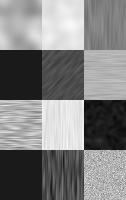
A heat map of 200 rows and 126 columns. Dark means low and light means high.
It is made of 4 by 3 panels. Panel 1,1: high, smooth. Panel 1,2: very high, smooth, faint in contrast. Panel 1,3: middling, streaked downward, faint in contrast. Panel 2,1: very low, flat. Panel 2,2: low, slanting up to the right, faint in contrast. Panel 2,3: high, streaked across, faint in contrast. Panel 3,1: high, streaked across. Panel 3,2: very high, streaked downward, faint in contrast. Panel 3,3: very low, blotchy, faint in contrast. Panel 4,1: very low, flat. Panel 4,2: low, streaked downward. Panel 4,3: high, fine-grained.
